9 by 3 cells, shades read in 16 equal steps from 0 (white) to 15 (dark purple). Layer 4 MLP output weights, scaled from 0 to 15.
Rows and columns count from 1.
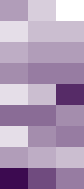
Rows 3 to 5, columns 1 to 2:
5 6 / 7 8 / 2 4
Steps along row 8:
down down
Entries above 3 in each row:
1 2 3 3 2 3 2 3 3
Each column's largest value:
15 11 13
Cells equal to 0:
1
